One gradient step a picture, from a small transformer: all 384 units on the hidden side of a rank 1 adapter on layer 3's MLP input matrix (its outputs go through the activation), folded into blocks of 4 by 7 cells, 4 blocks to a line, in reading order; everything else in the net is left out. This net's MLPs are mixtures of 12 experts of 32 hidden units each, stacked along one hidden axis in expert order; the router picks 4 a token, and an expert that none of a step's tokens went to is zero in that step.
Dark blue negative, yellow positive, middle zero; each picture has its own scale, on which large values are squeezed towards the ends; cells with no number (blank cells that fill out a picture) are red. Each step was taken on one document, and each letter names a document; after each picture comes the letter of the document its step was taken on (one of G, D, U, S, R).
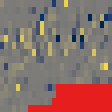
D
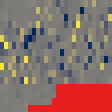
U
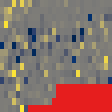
D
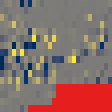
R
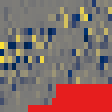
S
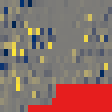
R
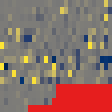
U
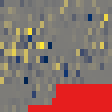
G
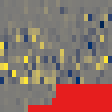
U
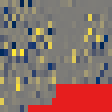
R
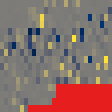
D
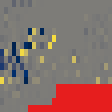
R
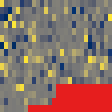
U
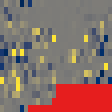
R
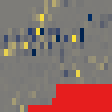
D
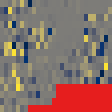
R
